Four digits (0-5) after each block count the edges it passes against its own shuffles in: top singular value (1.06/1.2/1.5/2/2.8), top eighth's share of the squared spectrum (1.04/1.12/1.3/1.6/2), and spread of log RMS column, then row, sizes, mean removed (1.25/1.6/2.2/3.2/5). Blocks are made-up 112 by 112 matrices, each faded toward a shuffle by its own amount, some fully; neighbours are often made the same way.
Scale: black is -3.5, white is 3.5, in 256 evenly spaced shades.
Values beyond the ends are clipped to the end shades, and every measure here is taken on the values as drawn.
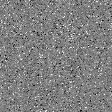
1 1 0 1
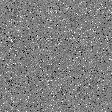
1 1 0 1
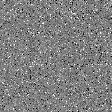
3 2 1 1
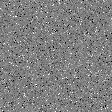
0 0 0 0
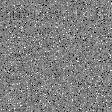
3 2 1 1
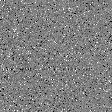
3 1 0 1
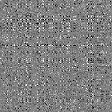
5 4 3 3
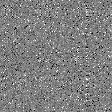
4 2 1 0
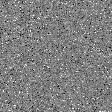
0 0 0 0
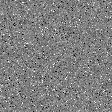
0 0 0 0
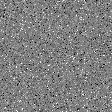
0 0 0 0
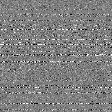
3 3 0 4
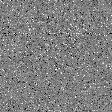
1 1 0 1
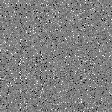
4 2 1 1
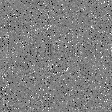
3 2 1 0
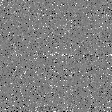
1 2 1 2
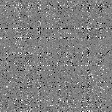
2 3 3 3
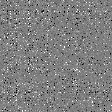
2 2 2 2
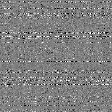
2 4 2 4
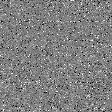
1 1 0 2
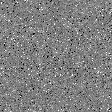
1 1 0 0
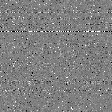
4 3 0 2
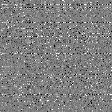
4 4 1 3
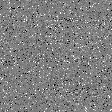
3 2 0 1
